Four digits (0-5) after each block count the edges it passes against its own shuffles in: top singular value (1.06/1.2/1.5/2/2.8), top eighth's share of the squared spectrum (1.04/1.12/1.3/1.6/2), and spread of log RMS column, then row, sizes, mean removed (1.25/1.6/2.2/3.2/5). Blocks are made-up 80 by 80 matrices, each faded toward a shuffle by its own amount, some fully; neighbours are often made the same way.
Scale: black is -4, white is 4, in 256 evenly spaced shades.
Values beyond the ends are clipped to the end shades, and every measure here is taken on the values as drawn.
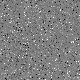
0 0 0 0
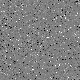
0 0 0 0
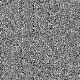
1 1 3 0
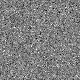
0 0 0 0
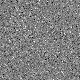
1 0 0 0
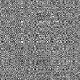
4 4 2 3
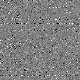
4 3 1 2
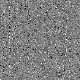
2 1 2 0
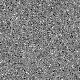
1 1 0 0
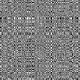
5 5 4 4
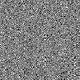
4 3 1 1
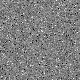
0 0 0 0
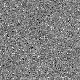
3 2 0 0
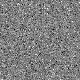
3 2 0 0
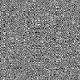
4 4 2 2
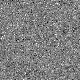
2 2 0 1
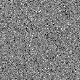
3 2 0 1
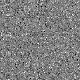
3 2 1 0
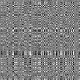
5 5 4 4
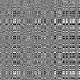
5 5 4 4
